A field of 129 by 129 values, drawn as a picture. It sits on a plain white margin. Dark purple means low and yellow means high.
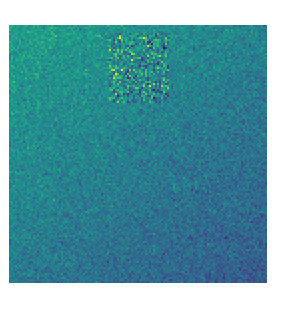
Slope: up to the top left. Odd patch: rougher, in the top middle. Roughest part: top middle. Ninth with the lowest average: bottom right. Mirror symmetry: none. Grain: fine. Ninth with the highest average: top left.
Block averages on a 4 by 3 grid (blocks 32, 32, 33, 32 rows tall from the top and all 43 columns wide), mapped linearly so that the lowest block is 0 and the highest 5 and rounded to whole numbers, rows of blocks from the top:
5 4 3
4 3 2
3 2 1
2 1 0
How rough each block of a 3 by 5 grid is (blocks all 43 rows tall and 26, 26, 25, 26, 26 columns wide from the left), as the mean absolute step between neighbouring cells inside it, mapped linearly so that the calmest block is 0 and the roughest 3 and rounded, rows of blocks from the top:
0 0 3 0 0
0 0 0 0 0
0 0 0 0 0
